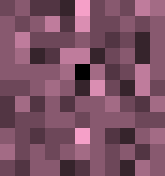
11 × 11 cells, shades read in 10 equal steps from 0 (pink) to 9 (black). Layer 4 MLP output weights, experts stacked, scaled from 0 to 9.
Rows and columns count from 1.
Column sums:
50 47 55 48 53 41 46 54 57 49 43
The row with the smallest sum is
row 2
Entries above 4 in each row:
6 5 7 5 3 6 5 6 6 4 6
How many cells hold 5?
32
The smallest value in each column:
3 2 4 2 2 0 1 3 4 2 3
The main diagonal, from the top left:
5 5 5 6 3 7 4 4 7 6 4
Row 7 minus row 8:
0 -2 1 0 2 -1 0 -1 1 1 -2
